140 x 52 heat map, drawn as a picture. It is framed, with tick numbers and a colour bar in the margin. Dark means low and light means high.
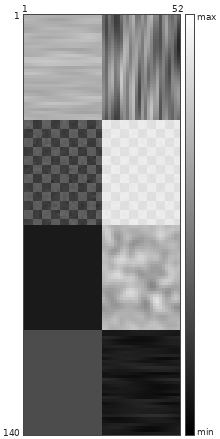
It is made of 4 by 2 panels. Panel 1,1: high, streaked across, faint in contrast. Panel 1,2: middling, streaked downward, strong in contrast. Panel 2,1: low, checkered. Panel 2,2: very high, checkered, faint in contrast. Panel 3,1: very low, flat. Panel 3,2: high, blotchy. Panel 4,1: low, flat. Panel 4,2: very low, streaked across, faint in contrast.
